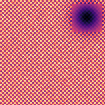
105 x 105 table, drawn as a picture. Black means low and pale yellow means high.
Ninth with the lowest average: top right. Mirror symmetry: none. Dips: one, in the top right. Odd patch: calmer, in the top right.
